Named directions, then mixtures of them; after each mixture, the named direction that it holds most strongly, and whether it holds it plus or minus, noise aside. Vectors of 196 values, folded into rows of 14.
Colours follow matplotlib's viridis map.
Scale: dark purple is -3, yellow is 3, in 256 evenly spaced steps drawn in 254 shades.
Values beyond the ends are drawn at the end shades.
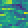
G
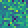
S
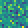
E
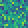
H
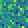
E, plus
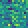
S, minus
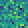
E, minus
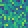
H, plus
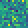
S, minus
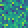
H, plus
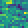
G, plus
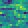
G, minus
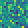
E, plus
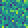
H, minus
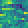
G, plus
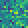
E, minus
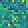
S, minus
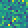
S, minus
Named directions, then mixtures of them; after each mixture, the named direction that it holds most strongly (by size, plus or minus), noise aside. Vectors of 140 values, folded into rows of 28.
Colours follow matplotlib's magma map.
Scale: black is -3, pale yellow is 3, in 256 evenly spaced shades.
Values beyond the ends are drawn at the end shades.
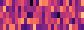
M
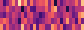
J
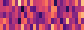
J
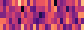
J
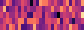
M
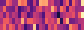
M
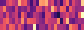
M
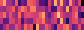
J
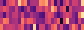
J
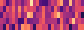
M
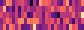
M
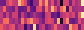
M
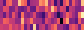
J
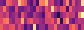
M
